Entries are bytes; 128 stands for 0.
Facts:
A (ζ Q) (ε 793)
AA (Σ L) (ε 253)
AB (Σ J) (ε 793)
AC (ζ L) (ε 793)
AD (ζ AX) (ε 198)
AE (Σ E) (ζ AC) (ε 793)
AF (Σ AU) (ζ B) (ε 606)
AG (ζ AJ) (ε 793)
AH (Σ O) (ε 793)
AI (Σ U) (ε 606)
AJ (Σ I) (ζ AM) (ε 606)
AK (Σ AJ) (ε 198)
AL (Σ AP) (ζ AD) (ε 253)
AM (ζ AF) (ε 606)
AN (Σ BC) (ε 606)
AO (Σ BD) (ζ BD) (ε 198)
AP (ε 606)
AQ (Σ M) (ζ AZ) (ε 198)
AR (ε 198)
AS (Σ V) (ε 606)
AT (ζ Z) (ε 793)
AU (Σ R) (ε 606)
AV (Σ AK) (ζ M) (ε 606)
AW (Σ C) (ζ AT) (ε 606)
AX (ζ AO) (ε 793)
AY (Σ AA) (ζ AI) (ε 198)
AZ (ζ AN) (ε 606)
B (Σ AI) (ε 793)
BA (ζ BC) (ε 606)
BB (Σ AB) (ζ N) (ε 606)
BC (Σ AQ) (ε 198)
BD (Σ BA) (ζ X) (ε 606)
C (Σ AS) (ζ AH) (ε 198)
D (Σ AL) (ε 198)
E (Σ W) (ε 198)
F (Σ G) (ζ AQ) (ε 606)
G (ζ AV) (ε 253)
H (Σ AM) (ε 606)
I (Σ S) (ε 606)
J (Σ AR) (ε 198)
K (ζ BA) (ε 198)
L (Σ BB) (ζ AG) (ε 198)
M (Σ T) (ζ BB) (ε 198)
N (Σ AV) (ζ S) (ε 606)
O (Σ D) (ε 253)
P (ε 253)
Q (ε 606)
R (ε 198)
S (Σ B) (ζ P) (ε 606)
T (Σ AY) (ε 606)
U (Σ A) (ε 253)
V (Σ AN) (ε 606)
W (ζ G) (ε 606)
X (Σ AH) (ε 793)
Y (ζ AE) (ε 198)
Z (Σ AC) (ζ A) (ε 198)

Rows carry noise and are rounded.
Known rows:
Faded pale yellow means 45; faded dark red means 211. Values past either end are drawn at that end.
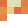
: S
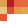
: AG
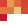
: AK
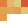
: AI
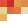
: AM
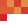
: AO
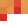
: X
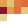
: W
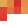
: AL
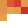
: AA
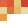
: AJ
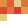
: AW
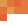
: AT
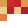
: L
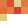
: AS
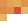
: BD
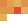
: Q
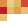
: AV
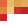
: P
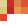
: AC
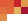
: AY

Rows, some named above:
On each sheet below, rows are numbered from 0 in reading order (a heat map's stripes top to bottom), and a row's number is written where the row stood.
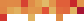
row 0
U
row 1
Q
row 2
AY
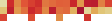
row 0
AE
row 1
C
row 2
AY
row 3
B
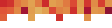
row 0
BC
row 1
AB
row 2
AH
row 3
M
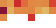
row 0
G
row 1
U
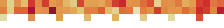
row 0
BB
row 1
M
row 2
I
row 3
F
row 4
AF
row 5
AN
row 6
T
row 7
C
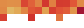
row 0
A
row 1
K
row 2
AQ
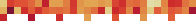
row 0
Y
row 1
D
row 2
O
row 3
AP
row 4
C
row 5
N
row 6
BC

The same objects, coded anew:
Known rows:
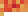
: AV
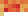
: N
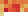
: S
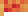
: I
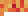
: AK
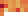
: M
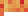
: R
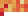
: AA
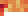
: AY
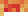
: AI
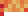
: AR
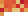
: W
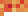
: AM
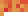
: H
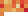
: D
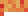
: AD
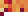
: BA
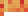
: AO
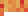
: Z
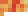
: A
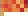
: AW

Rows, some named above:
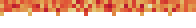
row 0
AV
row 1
AN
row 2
W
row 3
AL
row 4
AK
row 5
Y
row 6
Q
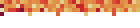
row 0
BC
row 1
AE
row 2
O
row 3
AE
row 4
AB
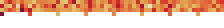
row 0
K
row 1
G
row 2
AH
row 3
BB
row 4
T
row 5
Y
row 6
L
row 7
F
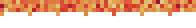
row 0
C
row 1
Q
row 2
AJ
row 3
AK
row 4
U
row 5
X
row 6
AF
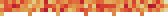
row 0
AV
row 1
P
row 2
AP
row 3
U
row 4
AK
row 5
B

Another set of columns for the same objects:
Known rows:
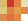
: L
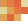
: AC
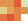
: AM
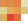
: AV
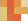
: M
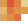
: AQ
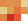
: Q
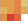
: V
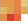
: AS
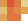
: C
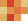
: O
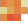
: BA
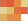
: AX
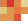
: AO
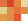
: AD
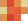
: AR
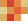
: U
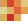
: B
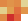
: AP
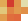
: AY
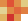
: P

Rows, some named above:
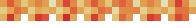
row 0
AH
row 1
BB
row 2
B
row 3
X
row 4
G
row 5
BB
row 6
D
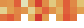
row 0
AM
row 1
U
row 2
BC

